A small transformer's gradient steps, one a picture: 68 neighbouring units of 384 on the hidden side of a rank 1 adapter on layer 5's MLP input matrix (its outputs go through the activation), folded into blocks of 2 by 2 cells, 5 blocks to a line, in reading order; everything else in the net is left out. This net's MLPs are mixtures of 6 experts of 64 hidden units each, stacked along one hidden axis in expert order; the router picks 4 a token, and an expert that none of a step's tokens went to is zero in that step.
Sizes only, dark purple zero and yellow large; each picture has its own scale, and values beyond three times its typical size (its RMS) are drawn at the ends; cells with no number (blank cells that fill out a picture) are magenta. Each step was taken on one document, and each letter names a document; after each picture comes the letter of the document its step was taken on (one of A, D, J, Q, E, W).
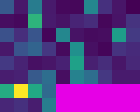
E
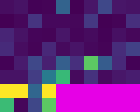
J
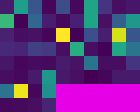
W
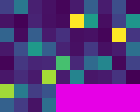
E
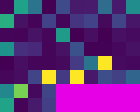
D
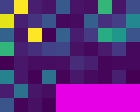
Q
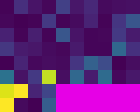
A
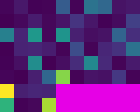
J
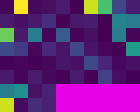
Q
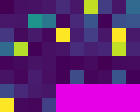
W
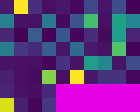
D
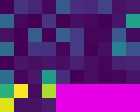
A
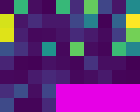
Q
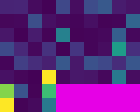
W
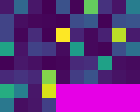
W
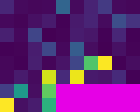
D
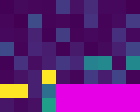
W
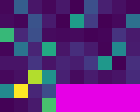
E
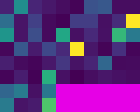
Q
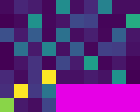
J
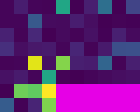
J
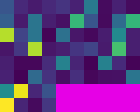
E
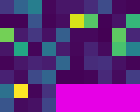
E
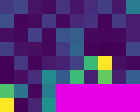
D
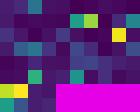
E
